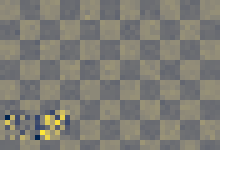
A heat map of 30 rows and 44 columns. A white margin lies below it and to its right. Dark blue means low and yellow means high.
Slope: none. Grain: checkered. Roughest part: bottom left. Odd patch: rougher, in the bottom left.
